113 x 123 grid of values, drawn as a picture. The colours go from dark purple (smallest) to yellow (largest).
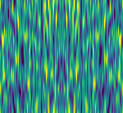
The left and right halves mirror each other. Overall the values sit about 50% of the way up the scale. There is no overall slope. The grain runs up and down.
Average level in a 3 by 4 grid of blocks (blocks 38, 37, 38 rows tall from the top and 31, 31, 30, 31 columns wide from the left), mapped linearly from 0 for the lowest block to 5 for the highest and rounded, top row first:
3 5 5 3 / 3 2 2 3 / 0 2 2 0
